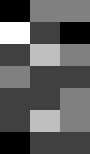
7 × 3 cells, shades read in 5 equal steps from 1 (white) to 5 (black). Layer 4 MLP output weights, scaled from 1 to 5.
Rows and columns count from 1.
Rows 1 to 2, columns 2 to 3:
3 3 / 4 5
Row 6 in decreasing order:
4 3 2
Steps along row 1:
down same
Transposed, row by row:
5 1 4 3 4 4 5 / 3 4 2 4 4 2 4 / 3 5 3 4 3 3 4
